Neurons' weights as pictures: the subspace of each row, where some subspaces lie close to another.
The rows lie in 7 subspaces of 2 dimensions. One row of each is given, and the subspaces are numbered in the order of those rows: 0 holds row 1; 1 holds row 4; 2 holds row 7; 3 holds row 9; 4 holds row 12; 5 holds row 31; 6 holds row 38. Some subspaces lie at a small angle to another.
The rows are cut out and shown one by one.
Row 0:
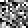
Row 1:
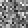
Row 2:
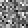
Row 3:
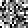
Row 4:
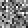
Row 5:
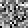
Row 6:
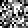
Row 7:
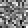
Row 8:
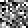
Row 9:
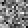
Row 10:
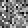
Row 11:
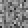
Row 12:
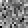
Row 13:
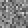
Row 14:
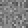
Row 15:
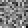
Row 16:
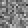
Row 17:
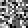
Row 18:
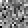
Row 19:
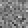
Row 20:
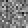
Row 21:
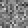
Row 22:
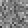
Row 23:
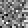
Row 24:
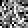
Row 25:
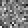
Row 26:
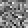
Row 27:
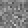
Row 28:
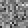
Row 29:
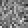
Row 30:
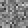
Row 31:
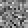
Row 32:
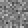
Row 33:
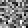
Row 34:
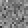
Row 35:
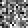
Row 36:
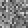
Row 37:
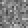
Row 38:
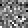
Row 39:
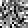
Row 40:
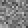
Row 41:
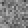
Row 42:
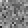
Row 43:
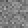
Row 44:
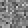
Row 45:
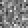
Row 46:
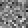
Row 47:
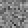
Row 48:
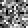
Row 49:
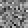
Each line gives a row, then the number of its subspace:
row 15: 2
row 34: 4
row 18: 4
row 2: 0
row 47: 5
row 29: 0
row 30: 6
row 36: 1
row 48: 3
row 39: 0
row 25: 1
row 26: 5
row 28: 6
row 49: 5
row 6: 4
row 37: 3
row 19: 6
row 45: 3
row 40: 3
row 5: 6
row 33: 2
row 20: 1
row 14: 2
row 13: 1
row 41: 3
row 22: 0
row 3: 1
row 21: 6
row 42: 4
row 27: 5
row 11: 3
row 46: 6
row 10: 1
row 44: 6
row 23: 0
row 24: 0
